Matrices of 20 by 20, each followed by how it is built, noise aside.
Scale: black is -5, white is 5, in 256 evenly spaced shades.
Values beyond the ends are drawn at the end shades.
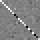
diagonal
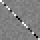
diagonal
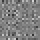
low rank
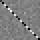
diagonal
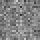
low rank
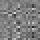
low rank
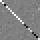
diagonal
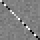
diagonal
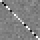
diagonal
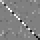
diagonal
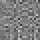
low rank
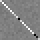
diagonal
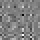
low rank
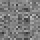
low rank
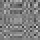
low rank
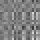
low rank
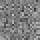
low rank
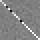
diagonal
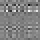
low rank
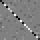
diagonal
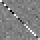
diagonal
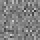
low rank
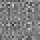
low rank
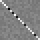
diagonal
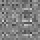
low rank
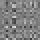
low rank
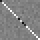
diagonal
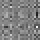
low rank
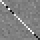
diagonal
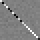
diagonal
